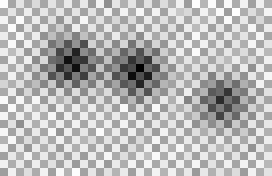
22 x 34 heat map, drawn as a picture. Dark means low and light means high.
Ninth with the lowest average: centre. Slope: none. Seam: none. Dips: three. Average level on the scale: 70%.
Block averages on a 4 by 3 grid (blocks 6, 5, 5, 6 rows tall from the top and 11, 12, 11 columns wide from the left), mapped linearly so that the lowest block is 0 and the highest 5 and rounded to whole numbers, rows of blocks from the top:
445 | 104 | 542 | 555
